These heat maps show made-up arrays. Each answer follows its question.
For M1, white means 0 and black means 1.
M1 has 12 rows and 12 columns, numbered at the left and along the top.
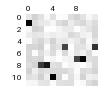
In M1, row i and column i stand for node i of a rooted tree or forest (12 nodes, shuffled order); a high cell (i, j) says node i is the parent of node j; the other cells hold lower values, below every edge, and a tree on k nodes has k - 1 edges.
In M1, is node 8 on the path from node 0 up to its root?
no
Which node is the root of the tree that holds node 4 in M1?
10
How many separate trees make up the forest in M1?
4
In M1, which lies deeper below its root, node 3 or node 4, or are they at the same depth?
node 3
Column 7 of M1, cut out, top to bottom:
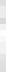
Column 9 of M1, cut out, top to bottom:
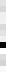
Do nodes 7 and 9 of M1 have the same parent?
no
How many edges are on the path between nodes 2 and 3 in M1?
2
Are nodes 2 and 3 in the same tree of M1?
yes
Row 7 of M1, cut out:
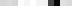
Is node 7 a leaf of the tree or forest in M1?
no
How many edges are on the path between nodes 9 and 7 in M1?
1
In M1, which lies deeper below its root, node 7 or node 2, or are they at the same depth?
node 2
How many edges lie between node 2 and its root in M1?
2
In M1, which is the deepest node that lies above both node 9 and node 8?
7
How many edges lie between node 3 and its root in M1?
2
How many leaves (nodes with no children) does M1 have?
7
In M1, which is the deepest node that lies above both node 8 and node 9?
7
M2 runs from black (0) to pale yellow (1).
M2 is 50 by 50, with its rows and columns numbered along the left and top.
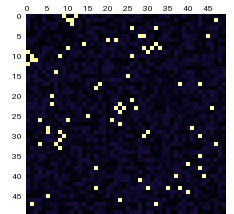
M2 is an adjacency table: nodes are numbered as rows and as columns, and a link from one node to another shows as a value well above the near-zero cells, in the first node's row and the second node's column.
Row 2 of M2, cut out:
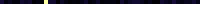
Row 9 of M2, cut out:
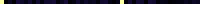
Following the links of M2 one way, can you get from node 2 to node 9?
yes
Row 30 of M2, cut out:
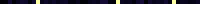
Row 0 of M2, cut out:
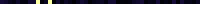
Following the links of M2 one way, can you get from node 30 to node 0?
yes
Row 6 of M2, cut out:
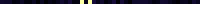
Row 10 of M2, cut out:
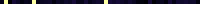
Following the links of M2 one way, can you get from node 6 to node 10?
no
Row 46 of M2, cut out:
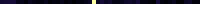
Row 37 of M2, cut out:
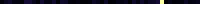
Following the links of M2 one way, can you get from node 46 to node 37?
no
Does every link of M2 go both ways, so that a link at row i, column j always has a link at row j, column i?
yes
